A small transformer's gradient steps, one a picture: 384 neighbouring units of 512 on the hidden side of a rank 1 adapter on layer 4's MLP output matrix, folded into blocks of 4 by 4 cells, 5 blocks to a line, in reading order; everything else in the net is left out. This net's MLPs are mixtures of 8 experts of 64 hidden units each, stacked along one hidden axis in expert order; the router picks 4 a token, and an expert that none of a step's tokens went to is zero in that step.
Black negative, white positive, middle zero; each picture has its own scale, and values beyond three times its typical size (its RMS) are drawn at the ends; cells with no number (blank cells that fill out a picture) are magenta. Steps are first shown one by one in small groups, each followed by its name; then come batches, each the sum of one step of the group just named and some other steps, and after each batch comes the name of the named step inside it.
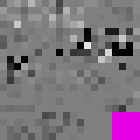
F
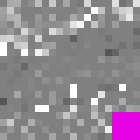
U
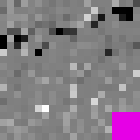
U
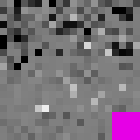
F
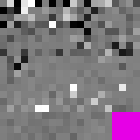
F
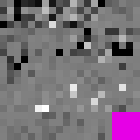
F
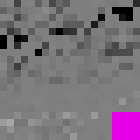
F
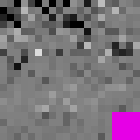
F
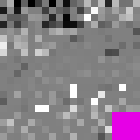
U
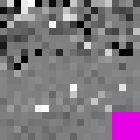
F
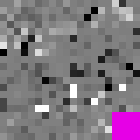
U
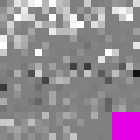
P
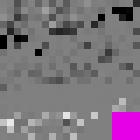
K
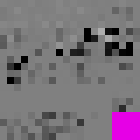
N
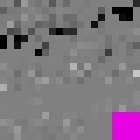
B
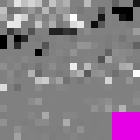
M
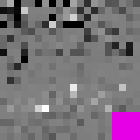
N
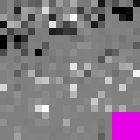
M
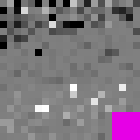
K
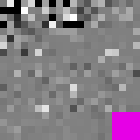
P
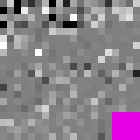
P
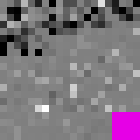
M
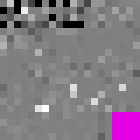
P
